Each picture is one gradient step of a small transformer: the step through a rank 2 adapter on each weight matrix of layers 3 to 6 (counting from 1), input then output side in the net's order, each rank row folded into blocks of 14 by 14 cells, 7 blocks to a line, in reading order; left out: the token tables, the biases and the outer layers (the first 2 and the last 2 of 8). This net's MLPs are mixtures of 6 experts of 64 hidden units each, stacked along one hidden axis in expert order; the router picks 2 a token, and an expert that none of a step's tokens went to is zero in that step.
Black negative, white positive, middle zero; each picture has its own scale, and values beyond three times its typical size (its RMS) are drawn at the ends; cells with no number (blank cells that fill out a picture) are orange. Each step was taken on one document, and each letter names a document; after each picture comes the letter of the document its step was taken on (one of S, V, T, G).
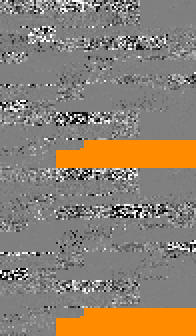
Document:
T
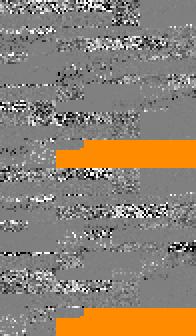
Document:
T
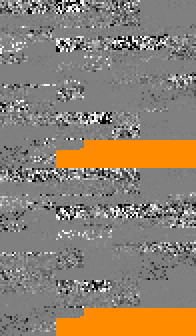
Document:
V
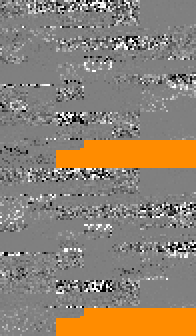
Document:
V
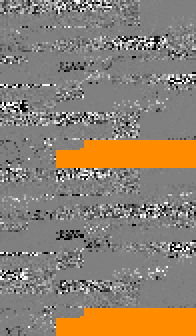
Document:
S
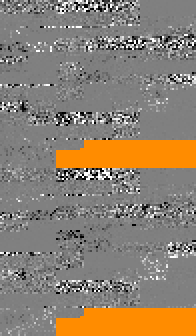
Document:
S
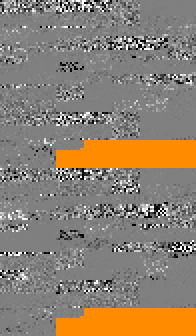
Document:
S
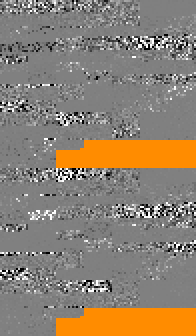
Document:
S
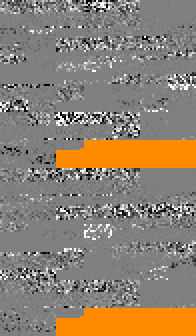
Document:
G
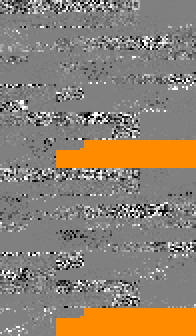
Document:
S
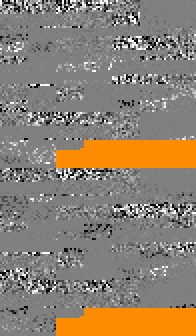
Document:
G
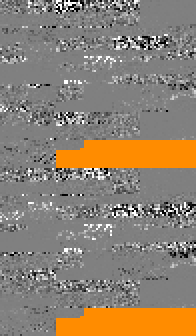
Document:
V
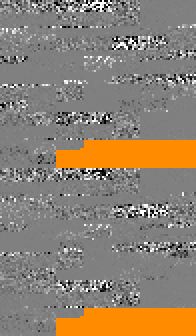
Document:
V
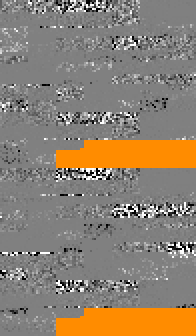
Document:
G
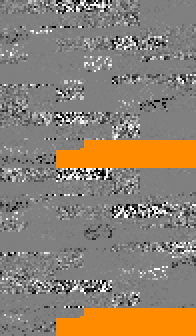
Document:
G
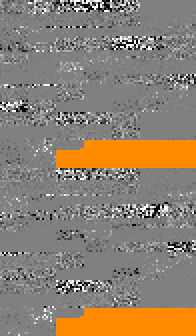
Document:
S
